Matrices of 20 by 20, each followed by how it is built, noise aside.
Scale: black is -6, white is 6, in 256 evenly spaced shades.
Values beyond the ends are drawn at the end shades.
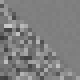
lower triangular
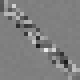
banded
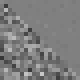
lower triangular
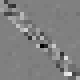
banded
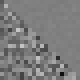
lower triangular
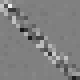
banded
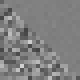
lower triangular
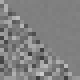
lower triangular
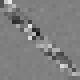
banded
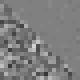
lower triangular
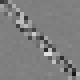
banded
